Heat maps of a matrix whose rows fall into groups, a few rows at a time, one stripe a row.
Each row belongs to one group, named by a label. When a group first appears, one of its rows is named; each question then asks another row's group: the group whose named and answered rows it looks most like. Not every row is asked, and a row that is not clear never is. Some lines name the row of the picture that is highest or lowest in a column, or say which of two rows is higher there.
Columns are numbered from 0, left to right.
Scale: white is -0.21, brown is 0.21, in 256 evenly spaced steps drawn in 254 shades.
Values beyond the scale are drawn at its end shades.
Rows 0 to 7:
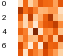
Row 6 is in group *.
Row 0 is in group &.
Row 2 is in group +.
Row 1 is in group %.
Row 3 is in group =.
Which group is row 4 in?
*
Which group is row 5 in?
&
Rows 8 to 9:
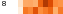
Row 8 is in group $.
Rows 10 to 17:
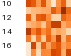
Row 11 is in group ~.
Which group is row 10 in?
%
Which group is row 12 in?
%
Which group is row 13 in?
$
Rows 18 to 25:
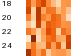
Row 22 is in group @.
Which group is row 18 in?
%
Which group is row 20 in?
+
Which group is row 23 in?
&
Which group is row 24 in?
&
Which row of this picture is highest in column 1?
23
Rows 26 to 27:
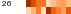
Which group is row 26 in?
%
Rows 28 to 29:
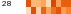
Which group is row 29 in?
&
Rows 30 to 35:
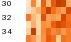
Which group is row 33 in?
~
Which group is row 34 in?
&
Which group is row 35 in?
@
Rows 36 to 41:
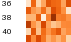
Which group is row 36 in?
&
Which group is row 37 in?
*
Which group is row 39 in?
%
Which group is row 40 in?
&
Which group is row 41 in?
%
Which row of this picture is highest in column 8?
36
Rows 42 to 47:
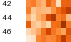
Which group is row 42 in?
@
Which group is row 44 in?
$
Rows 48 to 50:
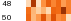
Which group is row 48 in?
&
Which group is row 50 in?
*
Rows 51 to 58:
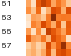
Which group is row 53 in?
$
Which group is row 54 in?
&
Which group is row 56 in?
*
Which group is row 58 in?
~
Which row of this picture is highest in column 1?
54
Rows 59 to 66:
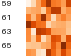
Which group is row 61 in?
%
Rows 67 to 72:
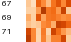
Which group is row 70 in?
~
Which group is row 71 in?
*
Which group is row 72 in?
*
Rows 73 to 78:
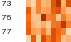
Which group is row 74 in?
+
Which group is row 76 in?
=
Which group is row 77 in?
*
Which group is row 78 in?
&
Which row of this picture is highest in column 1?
78
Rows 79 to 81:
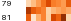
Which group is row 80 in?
%
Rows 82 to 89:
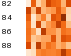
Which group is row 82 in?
&
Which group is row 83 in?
+
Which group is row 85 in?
+
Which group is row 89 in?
~
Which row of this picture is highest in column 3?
86
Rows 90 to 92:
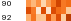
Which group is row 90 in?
=
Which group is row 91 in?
*
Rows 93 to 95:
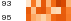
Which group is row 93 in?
~
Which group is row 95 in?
=
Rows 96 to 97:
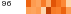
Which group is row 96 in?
*
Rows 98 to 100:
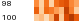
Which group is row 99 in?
+
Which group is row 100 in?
~
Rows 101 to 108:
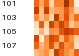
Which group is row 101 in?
+
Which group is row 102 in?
+
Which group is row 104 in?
&
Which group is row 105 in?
~
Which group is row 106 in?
+
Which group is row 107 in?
*
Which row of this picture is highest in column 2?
102
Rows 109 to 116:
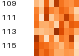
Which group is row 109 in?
$
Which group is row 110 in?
+
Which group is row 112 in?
=
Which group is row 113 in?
$
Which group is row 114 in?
*
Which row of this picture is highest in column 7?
114
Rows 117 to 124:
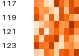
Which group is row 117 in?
@
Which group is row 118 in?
=
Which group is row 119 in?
*
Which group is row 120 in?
~
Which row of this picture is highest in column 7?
120
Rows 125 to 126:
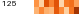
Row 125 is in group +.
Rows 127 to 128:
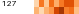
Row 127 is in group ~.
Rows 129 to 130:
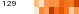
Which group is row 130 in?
&
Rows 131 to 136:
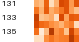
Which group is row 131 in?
=
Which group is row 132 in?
+
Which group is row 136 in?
~
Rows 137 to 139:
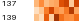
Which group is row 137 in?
&
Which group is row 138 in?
~
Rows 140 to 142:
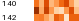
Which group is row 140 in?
+
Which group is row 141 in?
%
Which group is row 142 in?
@
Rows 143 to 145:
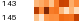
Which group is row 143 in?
$
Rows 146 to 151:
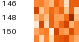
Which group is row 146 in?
@
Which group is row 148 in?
~
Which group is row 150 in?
@
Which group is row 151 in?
$
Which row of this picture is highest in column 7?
148
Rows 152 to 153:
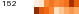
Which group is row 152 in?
~
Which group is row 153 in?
%
